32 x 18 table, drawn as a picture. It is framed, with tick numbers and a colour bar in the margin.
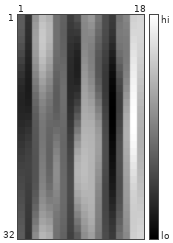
Stripes running up and down repeat 3 times from left to right. Values change most from cell to cell in the middle right. Streaks run downward.
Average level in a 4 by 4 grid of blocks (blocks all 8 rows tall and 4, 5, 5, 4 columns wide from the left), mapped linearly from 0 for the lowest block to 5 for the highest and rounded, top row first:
2 1 1 5 | 0 0 1 5 | 0 2 2 5 | 1 2 2 5
